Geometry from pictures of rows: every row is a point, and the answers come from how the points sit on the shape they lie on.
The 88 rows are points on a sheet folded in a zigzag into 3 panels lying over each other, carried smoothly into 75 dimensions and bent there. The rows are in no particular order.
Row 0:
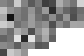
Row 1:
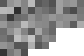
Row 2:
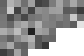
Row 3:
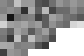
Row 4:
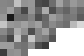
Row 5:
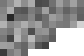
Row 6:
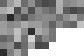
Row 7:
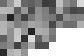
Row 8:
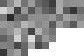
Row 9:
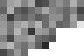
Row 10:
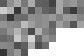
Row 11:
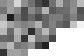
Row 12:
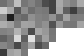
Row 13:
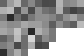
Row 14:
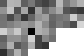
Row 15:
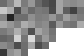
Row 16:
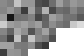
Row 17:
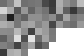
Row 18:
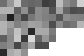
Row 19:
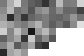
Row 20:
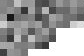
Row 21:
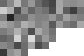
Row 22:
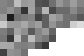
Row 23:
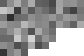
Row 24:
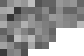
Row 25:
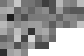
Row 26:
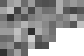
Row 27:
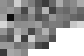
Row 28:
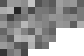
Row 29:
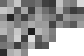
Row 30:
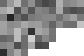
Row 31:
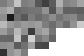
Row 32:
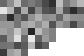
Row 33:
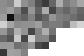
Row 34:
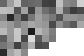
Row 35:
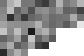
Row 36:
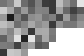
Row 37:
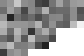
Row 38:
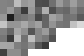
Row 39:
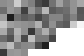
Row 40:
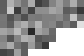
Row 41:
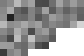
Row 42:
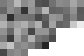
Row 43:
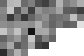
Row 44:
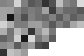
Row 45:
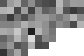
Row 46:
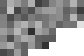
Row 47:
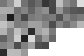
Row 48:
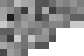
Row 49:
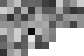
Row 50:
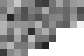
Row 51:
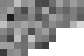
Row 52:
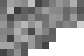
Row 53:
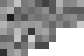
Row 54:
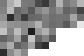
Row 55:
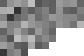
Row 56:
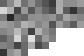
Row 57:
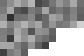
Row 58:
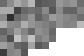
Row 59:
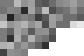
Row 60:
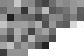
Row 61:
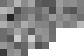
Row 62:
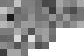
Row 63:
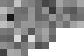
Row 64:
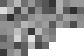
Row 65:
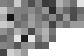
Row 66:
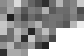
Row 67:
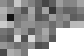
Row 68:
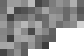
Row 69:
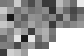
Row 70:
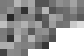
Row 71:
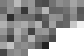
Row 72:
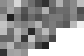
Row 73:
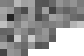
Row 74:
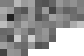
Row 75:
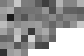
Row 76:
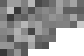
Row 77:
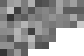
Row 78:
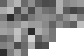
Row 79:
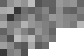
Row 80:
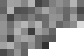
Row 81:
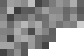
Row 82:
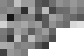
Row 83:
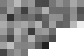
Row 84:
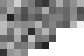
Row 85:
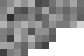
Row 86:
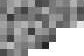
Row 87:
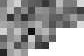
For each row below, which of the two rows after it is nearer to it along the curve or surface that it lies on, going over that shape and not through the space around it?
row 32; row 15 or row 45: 15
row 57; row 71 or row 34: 71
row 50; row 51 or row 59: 59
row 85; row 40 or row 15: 40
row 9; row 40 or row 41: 40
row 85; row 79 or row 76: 76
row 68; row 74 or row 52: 52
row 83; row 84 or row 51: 84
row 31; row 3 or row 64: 3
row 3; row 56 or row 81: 81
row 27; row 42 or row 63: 42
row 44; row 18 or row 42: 18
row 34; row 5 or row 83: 5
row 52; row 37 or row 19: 37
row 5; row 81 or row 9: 81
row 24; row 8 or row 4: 8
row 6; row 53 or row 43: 53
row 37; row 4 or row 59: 59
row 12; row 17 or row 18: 17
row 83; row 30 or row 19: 19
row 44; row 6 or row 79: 6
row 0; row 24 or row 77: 24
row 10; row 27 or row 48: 48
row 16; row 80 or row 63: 80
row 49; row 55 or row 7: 7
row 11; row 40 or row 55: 40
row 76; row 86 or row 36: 86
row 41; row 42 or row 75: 75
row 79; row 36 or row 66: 36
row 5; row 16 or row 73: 16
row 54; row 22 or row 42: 42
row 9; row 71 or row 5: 71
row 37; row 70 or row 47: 70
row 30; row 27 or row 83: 27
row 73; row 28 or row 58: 58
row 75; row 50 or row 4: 4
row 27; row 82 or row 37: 82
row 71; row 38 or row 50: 50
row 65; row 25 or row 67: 67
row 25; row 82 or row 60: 82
